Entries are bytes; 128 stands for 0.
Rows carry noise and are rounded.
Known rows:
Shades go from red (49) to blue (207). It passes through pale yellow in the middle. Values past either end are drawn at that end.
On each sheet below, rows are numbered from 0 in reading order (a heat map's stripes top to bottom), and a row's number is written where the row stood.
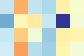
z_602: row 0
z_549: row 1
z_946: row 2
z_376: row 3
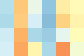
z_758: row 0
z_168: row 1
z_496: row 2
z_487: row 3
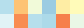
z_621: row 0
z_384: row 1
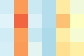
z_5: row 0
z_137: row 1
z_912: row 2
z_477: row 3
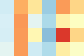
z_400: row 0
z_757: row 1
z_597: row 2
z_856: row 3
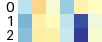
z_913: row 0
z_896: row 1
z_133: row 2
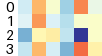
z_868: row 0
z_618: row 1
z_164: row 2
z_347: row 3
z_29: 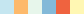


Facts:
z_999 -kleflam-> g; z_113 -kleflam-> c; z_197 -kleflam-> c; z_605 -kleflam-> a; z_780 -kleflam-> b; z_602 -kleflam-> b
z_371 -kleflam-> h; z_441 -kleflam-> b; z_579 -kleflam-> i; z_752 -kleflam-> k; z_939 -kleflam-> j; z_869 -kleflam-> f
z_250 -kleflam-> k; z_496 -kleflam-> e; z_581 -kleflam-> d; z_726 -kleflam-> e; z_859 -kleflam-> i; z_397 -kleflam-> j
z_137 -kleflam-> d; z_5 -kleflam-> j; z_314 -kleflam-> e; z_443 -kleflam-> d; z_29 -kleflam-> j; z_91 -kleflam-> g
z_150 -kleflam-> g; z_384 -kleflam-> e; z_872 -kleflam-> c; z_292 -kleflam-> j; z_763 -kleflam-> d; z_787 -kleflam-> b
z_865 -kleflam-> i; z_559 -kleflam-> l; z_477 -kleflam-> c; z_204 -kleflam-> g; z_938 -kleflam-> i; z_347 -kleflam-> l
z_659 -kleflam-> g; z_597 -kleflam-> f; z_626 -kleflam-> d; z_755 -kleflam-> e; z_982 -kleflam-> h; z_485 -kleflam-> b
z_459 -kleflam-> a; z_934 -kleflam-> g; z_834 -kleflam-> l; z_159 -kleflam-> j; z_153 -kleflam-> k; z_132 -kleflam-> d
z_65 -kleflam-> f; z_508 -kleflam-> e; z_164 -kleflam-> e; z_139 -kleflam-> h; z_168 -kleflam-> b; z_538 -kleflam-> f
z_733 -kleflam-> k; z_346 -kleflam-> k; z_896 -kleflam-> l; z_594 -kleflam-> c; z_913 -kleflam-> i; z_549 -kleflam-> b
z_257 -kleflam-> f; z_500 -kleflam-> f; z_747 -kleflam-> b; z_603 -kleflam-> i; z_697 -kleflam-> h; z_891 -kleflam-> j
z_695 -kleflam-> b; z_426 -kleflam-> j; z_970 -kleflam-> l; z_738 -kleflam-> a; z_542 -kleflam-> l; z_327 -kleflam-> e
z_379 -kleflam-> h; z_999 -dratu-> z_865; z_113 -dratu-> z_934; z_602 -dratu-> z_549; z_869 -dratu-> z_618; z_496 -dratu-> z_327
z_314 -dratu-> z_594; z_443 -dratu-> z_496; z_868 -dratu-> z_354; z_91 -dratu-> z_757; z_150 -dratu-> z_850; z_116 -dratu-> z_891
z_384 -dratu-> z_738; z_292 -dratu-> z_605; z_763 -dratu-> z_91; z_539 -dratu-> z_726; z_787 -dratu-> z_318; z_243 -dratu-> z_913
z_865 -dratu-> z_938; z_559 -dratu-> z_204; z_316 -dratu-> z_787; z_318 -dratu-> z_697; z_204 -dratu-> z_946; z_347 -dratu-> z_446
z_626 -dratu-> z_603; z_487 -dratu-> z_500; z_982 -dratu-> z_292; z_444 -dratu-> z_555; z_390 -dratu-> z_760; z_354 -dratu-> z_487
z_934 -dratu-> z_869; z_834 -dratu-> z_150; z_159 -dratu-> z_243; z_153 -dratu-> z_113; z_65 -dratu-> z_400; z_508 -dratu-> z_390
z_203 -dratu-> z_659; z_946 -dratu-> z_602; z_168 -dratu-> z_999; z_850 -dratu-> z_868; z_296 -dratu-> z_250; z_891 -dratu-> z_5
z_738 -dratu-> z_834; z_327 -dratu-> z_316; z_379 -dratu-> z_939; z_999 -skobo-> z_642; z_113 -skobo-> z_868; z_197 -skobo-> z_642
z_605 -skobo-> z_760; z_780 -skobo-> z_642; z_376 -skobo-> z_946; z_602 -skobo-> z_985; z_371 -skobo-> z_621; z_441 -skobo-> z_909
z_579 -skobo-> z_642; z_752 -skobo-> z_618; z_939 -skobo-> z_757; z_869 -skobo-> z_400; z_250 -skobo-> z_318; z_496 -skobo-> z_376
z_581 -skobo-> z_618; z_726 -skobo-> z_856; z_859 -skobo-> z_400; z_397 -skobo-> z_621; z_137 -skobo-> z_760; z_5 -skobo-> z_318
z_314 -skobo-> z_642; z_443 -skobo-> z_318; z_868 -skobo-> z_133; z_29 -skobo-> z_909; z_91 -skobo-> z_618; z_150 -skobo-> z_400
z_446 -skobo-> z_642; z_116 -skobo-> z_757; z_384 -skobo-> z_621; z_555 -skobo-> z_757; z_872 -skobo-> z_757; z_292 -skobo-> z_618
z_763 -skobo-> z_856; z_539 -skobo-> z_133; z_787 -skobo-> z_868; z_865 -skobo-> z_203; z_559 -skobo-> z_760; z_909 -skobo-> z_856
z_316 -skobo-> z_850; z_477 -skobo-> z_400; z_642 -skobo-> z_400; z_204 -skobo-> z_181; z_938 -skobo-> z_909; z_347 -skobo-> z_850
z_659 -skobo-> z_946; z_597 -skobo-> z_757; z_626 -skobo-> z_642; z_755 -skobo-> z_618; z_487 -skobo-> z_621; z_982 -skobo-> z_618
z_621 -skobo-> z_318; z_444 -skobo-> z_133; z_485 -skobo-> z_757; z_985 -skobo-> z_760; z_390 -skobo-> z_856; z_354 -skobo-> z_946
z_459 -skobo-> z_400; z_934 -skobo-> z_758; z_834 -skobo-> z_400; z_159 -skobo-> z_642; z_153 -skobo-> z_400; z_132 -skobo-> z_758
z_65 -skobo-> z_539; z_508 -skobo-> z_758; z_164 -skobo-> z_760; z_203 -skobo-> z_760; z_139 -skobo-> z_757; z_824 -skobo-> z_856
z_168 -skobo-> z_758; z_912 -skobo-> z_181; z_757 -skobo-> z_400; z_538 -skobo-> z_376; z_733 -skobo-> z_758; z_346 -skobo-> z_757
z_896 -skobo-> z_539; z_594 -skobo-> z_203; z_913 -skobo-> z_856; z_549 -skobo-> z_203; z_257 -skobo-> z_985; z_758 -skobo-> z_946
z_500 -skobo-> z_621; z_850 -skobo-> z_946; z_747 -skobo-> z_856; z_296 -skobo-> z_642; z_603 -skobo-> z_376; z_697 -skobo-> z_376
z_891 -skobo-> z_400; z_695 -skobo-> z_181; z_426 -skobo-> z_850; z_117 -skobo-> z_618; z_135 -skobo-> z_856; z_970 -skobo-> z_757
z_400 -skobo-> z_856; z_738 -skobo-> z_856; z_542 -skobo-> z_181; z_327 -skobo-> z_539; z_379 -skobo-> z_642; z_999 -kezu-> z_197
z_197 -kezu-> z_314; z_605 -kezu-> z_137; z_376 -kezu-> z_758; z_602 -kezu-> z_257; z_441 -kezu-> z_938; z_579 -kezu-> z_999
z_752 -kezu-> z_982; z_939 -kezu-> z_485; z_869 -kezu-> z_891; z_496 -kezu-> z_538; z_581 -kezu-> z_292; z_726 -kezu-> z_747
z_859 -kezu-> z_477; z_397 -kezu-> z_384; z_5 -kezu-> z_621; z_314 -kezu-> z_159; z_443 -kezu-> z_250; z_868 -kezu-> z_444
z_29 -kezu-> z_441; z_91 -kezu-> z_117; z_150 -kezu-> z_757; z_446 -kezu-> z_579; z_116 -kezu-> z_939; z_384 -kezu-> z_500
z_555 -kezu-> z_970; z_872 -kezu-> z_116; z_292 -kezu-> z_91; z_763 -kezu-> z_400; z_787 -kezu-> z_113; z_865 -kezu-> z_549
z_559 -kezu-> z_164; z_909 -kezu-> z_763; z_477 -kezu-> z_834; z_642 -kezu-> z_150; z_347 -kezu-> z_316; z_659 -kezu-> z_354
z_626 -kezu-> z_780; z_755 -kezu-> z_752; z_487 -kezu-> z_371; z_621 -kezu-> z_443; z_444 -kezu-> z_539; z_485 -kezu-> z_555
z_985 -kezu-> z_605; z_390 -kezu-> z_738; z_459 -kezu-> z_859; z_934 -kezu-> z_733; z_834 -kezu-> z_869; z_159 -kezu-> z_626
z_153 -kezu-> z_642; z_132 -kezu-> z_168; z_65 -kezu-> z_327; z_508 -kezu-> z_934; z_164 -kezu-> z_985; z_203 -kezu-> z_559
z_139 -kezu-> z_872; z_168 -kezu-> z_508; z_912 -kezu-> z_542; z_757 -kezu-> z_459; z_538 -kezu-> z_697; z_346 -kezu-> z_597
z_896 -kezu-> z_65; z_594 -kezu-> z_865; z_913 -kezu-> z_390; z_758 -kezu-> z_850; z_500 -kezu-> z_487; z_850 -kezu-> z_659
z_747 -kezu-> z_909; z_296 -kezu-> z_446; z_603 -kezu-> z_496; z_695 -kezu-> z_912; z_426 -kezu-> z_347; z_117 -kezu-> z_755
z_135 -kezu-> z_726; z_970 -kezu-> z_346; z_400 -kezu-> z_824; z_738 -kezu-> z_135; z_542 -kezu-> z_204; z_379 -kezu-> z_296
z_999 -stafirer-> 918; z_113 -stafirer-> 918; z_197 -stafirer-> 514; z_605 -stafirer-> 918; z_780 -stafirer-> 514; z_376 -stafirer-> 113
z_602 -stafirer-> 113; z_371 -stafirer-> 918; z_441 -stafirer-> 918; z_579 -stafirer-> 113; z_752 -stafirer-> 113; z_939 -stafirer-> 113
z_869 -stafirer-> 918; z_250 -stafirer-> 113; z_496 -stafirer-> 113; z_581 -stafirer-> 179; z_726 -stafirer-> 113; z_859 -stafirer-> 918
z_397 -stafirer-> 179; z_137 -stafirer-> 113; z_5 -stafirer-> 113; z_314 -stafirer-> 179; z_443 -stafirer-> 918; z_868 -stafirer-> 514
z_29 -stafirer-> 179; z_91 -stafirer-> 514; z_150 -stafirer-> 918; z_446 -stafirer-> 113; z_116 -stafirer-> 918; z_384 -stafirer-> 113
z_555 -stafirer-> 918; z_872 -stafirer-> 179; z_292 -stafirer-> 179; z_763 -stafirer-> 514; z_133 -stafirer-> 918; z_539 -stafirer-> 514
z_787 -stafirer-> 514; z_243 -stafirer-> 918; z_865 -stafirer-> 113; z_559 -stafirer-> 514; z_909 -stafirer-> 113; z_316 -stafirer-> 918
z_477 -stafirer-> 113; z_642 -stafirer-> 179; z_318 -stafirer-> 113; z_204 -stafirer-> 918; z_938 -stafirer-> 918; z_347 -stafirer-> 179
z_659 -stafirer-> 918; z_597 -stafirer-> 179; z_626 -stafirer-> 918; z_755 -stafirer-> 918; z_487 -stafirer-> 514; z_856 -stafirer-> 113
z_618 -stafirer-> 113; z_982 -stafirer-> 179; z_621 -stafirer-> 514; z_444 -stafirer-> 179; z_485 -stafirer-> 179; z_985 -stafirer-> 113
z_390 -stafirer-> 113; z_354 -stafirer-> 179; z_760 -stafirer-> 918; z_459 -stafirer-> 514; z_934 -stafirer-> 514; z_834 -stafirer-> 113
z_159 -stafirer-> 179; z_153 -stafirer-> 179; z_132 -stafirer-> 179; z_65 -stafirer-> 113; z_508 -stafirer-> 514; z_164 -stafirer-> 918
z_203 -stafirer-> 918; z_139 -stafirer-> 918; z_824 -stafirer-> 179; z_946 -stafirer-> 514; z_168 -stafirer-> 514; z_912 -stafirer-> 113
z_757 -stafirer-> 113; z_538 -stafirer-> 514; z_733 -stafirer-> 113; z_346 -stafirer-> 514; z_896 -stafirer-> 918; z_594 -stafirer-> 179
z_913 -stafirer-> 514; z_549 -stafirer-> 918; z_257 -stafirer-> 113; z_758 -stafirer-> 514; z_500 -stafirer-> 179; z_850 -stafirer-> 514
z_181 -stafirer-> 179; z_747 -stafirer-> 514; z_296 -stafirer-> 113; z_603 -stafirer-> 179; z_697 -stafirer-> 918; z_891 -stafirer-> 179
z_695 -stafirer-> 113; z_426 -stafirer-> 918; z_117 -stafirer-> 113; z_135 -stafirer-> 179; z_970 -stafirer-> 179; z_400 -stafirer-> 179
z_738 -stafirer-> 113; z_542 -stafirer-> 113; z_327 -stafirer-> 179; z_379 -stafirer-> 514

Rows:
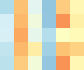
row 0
z_559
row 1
z_181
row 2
z_726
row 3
z_780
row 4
z_594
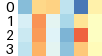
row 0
z_869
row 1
z_939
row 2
z_132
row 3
z_538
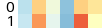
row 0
z_327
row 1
z_581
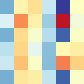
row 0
z_605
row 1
z_500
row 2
z_443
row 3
z_508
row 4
z_314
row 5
z_371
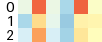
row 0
z_834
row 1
z_787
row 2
z_579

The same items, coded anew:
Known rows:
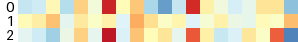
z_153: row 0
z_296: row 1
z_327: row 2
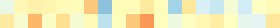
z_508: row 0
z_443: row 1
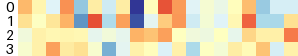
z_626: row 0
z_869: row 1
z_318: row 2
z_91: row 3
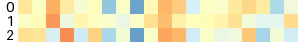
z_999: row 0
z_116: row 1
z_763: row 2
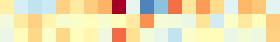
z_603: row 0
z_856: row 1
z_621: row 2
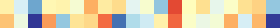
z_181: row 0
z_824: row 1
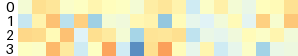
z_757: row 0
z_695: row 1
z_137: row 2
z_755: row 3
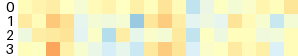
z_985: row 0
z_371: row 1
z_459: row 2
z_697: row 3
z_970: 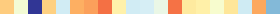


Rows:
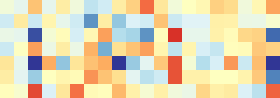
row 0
z_316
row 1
z_747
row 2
z_485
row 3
z_496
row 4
z_891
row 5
z_135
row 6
z_113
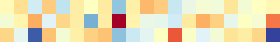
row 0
z_909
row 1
z_913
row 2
z_982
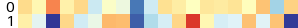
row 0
z_150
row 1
z_159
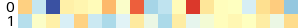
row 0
z_354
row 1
z_168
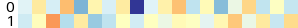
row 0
z_346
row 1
z_441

